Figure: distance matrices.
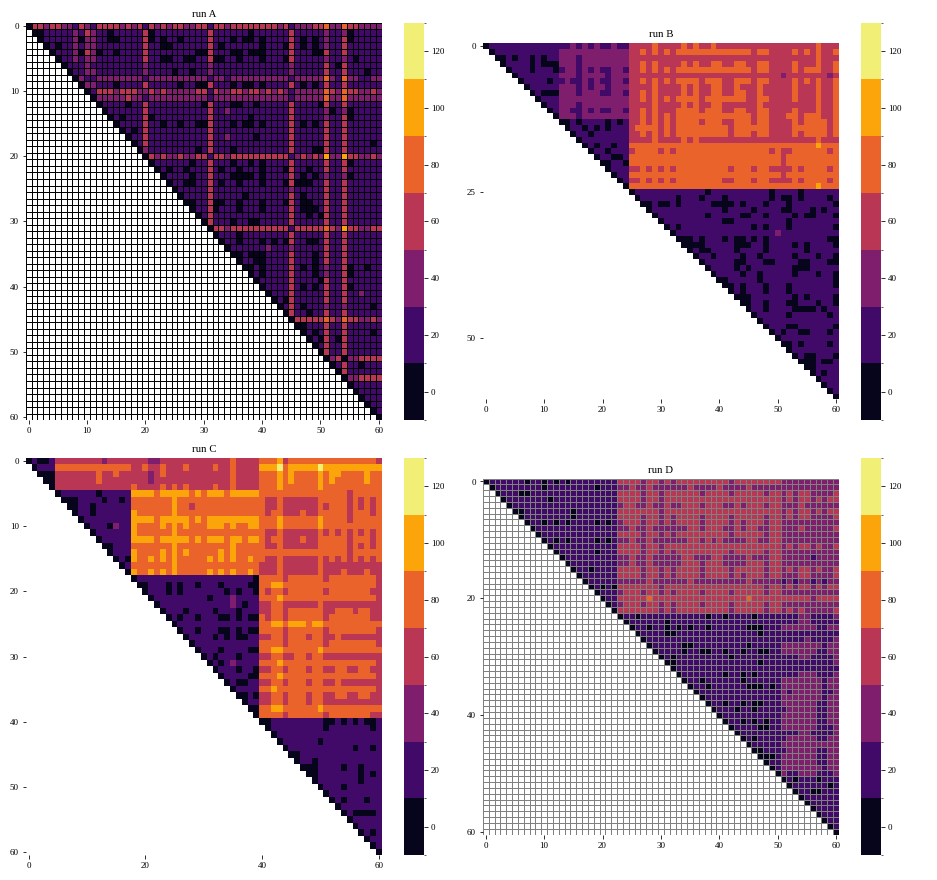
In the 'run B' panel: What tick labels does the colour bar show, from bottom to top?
0, 20, 40, 60, 80, 100, 120
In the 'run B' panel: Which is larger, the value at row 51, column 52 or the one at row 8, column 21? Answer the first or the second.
the second
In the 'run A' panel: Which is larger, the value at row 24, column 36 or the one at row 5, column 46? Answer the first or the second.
the second
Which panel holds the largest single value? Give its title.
run C
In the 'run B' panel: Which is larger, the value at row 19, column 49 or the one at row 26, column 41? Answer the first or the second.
the first
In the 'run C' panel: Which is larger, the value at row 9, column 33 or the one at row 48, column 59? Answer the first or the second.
the first
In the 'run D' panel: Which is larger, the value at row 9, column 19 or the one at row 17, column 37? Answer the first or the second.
the second
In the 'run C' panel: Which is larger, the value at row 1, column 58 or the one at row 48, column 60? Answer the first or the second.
the first
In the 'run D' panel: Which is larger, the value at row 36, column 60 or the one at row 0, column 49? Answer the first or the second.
the second
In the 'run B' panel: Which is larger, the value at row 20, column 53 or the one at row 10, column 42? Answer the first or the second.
the first
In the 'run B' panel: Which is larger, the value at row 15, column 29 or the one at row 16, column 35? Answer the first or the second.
the first
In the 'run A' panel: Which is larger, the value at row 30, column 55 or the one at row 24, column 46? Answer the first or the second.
the first
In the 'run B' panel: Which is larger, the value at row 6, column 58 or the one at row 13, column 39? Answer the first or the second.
the second
